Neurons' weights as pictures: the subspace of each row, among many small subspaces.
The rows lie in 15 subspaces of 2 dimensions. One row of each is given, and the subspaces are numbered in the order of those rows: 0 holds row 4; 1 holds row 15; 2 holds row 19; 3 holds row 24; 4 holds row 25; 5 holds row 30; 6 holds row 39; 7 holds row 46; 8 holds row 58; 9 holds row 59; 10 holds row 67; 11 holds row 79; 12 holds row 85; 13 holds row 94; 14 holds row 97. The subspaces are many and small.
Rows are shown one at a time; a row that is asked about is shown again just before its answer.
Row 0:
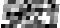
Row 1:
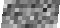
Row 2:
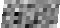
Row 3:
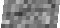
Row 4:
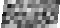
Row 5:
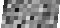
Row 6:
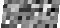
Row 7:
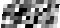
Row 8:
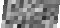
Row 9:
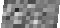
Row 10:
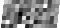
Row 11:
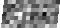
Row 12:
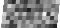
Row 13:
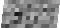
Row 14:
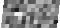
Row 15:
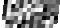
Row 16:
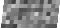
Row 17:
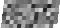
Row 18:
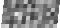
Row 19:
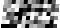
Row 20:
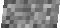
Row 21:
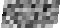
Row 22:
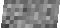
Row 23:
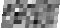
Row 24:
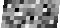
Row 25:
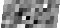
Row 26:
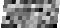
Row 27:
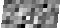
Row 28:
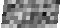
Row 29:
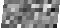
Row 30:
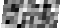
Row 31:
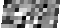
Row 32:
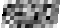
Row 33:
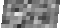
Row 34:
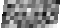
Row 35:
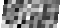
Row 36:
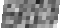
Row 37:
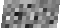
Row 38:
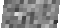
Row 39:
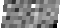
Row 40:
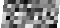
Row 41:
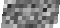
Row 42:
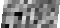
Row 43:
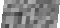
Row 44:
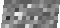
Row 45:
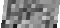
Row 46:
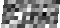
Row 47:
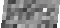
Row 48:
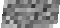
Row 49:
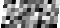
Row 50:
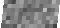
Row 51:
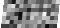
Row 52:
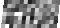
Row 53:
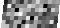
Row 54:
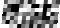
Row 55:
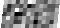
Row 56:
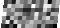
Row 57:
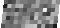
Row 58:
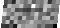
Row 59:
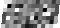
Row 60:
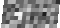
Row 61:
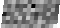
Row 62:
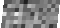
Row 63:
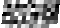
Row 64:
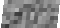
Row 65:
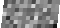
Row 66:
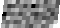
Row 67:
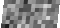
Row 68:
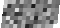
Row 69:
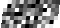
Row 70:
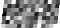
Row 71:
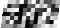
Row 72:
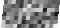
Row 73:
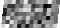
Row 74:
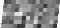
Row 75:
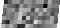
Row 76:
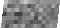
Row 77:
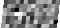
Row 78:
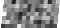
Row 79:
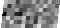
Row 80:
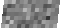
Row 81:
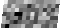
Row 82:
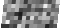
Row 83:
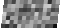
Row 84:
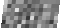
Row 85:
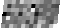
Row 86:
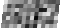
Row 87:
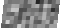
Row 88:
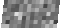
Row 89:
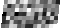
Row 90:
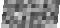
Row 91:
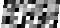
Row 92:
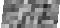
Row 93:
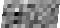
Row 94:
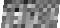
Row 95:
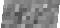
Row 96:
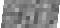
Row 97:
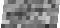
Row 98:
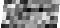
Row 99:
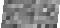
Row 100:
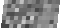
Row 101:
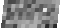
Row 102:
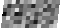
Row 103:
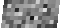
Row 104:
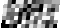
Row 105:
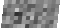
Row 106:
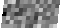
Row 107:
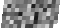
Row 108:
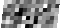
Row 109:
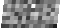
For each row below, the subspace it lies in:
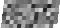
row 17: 5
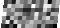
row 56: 8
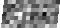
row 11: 7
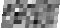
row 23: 14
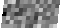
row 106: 11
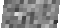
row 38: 6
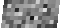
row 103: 3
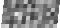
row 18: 12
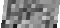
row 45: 1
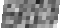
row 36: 5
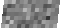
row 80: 10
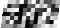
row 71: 10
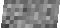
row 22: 10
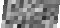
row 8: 1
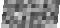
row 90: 6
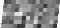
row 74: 11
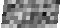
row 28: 7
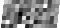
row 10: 4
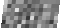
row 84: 9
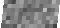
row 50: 9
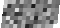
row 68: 8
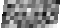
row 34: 0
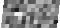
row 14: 6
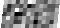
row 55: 14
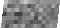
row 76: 13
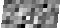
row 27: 4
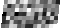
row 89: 0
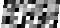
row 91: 2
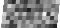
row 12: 0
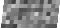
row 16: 2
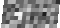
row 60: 7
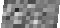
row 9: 14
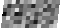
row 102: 2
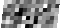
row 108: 4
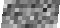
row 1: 3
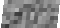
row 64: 13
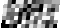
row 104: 9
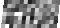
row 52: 12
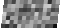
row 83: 8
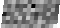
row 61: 12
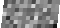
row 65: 8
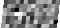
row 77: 6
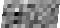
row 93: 13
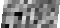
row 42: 12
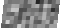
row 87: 5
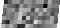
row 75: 4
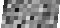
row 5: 9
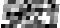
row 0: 14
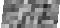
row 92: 10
